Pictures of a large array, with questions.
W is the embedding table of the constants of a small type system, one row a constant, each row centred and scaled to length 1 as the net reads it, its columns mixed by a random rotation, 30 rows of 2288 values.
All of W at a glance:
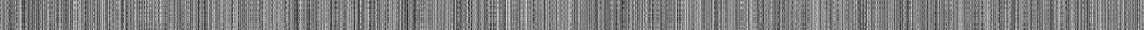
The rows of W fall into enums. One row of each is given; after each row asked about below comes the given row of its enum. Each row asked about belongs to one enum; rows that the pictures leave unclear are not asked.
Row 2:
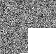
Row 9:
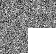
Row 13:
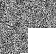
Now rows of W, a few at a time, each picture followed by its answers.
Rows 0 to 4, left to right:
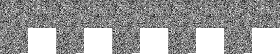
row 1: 2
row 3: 2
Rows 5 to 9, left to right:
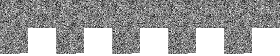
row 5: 9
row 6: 13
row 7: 2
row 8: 2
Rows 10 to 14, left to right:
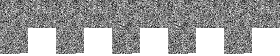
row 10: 9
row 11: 9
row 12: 13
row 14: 9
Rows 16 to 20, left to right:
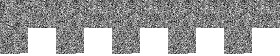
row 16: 13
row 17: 9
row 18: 9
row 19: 9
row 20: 9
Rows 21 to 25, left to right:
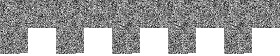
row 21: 2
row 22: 9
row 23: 13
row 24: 13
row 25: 13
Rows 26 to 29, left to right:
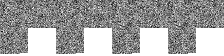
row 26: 2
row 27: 9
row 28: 13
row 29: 13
